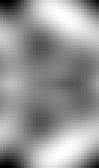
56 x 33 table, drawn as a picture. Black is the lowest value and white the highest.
Mirror symmetry: top to bottom. Histogram: bell-shaped. Lone odd cells: none. Calmest part: centre.
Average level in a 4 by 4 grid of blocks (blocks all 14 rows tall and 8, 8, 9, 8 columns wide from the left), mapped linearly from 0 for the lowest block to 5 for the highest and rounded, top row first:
0253 / 2001 / 2001 / 0253
